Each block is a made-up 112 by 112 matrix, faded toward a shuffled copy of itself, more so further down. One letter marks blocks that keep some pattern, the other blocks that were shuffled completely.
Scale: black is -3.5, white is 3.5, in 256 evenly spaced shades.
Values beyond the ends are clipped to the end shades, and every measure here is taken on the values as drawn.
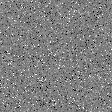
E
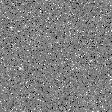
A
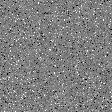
E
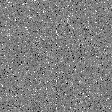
A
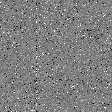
A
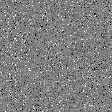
A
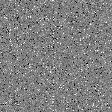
A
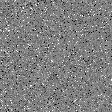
A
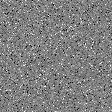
E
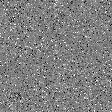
A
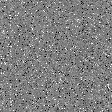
A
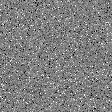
E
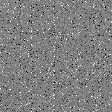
A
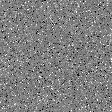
E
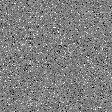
A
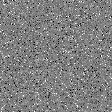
A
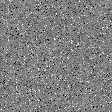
E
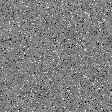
E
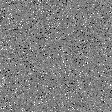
E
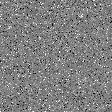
E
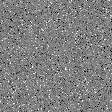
E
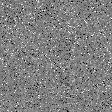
A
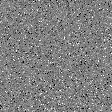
E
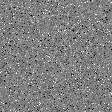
E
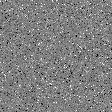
E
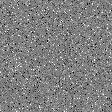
E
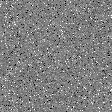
A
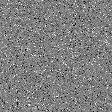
A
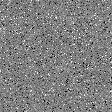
A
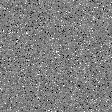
E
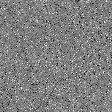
A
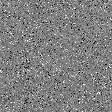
A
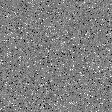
E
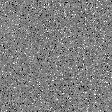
A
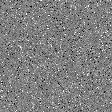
E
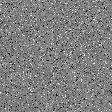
A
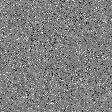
E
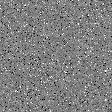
E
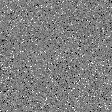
A
